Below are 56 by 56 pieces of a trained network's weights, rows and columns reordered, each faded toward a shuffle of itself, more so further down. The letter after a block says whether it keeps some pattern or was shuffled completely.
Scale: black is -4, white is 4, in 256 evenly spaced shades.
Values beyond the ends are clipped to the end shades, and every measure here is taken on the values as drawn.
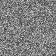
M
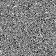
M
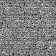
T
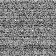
T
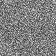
M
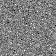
M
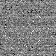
T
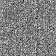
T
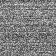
T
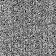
T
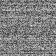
T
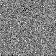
M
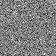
M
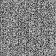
T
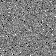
M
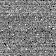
T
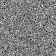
M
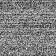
T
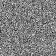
M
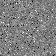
M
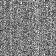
T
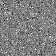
M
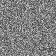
M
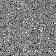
T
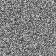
M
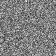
M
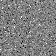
M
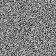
M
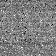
T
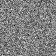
M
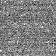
T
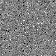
T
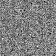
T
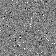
M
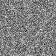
M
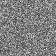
M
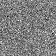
M
